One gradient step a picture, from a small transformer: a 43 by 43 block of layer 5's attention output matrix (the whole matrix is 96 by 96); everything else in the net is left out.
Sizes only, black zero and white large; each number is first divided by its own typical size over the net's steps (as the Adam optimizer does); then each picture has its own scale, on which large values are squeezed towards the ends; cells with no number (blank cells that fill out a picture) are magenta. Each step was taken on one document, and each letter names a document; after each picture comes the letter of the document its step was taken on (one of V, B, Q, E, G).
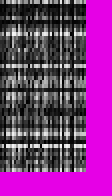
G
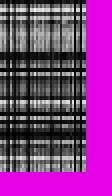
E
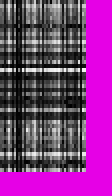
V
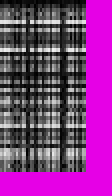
E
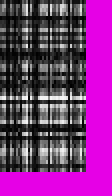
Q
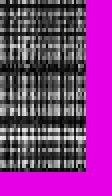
V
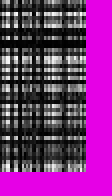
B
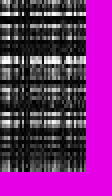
B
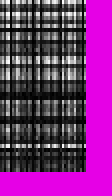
B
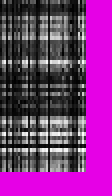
Q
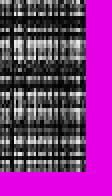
V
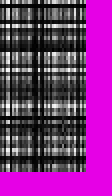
B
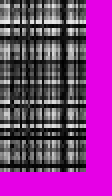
E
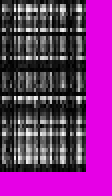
Q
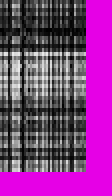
G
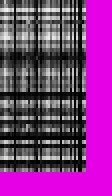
E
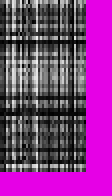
G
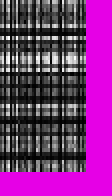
B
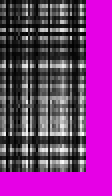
Q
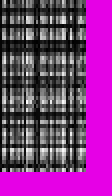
Q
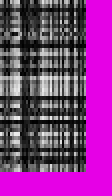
G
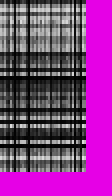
E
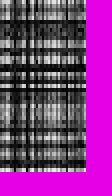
V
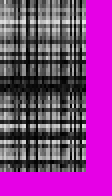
E
